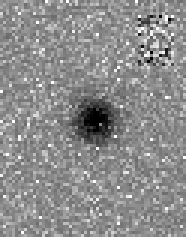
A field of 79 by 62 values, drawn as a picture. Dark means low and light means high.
Histogram: heavy tails on both sides. Roughest part: top right. Dips: one, in the centre. Odd patch: rougher, in the top right.
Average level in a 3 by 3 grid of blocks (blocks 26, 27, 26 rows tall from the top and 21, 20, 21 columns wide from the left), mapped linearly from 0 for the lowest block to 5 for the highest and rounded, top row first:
555
504
554
